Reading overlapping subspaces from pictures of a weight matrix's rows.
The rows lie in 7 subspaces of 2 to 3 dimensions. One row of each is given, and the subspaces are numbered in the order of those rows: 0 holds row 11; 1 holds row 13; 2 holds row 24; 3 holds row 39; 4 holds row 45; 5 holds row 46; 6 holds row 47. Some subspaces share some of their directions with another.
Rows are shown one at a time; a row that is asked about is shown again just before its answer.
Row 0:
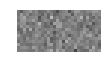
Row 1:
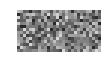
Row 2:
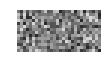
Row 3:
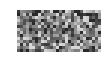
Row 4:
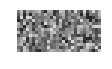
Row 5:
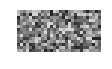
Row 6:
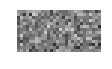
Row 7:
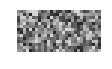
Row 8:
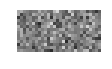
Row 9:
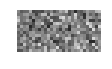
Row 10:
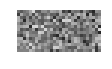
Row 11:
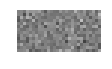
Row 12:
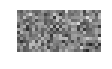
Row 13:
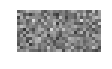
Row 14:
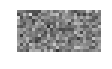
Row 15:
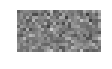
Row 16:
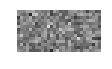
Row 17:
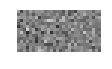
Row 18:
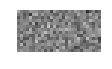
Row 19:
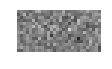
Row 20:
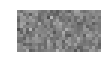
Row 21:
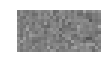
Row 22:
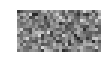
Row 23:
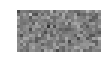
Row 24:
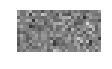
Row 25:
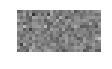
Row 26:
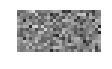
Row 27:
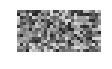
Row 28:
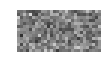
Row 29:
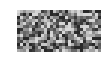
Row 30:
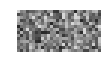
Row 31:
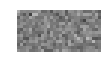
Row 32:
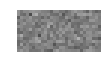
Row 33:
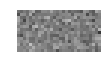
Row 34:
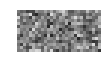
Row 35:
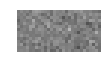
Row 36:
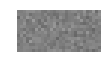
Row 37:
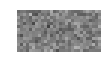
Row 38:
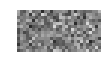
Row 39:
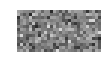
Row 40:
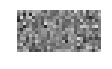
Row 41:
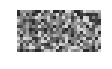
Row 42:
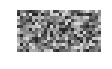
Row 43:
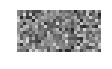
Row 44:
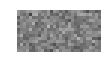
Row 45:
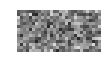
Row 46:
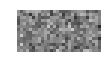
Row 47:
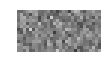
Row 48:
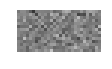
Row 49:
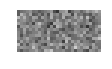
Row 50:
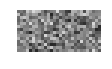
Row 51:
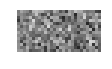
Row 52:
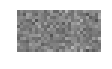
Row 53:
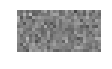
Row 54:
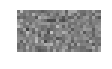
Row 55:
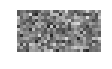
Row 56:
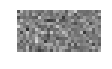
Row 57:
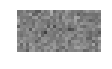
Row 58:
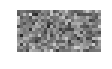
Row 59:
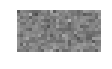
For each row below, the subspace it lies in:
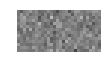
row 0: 6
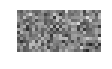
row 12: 0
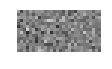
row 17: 5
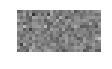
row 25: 1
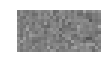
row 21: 0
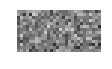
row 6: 0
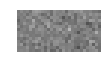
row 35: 2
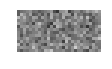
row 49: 6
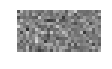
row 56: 5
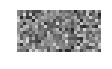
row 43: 0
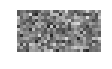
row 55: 0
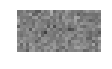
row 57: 2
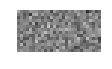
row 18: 3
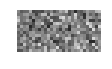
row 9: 2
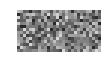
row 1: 1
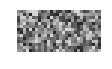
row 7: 6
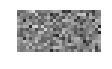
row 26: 3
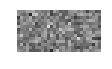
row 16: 4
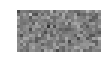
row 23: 3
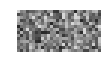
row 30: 5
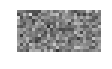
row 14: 1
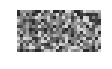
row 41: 4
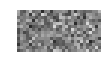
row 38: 2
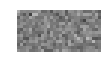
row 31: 5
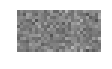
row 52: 0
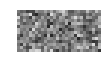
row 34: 4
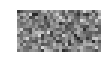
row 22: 5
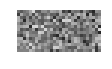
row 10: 3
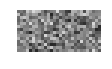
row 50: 3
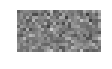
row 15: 1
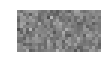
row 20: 6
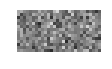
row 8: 6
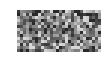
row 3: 4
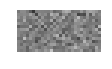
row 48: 3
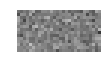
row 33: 3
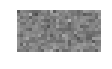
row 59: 5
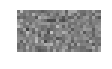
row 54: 5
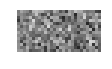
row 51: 2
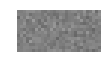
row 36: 1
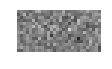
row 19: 2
